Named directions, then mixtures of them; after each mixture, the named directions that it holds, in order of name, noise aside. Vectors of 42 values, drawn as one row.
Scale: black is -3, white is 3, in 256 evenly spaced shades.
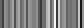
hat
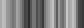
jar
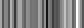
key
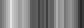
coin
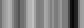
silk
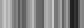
jar, silk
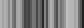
jar, key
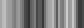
jar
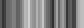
jar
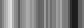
coin, silk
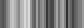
coin, jar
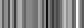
key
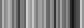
hat, silk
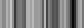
key, silk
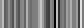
hat
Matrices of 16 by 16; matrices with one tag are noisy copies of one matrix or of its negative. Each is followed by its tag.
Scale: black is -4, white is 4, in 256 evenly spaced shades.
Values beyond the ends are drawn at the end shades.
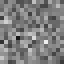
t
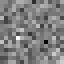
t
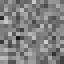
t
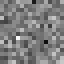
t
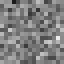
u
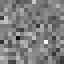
t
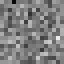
u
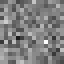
t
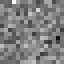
u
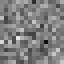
t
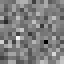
t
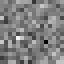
t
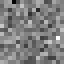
u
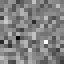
t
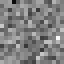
u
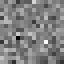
t
